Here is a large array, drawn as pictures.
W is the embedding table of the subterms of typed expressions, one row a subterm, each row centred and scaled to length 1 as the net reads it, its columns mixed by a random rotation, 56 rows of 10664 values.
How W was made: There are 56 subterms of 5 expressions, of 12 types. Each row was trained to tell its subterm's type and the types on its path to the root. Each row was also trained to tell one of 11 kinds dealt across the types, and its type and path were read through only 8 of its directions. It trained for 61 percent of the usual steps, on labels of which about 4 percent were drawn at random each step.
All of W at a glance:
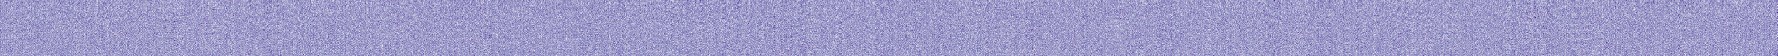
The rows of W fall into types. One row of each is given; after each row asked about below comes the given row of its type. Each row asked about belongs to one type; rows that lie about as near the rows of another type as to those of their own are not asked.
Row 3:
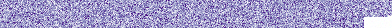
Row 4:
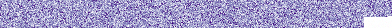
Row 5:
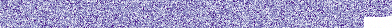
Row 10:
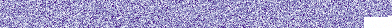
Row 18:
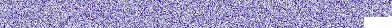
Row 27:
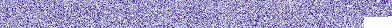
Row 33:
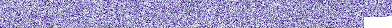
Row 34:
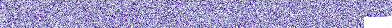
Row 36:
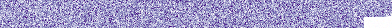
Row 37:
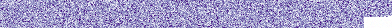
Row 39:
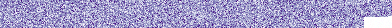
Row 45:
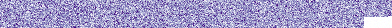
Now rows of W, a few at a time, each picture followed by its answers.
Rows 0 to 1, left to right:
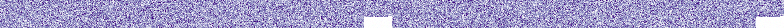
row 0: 5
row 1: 5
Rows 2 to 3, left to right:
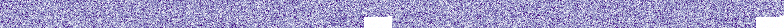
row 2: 39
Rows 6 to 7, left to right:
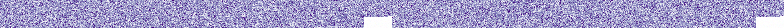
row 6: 39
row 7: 36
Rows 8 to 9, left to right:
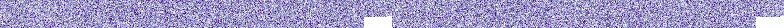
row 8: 36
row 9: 18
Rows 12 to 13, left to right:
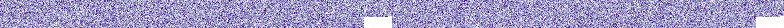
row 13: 3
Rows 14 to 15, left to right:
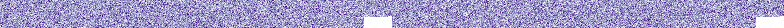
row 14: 45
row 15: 45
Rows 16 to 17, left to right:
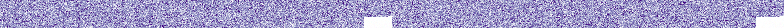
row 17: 36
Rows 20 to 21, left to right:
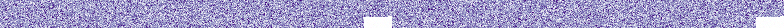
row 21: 27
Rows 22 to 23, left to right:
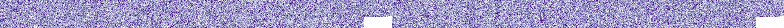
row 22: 5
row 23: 33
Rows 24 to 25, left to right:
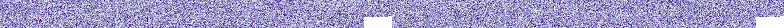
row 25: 36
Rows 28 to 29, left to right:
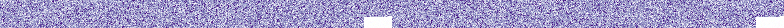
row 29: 39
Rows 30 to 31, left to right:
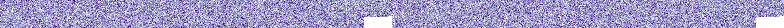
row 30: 39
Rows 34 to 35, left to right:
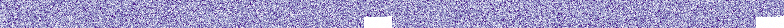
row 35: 36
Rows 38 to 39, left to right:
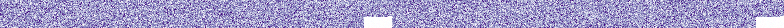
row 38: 4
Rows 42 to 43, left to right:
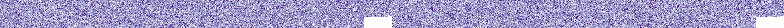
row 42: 37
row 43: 27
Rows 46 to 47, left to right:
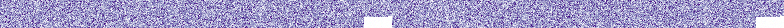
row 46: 3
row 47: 37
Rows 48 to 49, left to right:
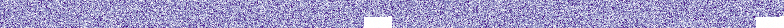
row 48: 45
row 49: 39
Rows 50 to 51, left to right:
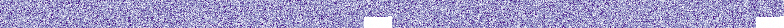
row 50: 5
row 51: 5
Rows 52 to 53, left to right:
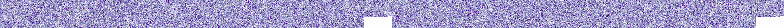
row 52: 3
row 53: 37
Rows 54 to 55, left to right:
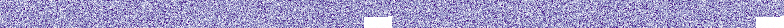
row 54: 33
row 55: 18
